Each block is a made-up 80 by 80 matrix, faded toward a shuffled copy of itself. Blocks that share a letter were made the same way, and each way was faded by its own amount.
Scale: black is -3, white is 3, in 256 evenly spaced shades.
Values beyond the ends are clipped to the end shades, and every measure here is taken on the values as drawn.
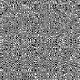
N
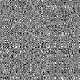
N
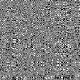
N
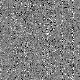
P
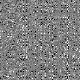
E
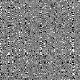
E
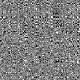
N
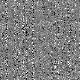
P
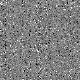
P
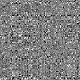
N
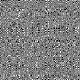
N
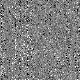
P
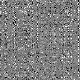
E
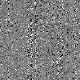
P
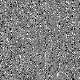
P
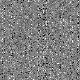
P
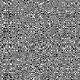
N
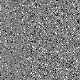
P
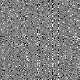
E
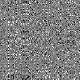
E
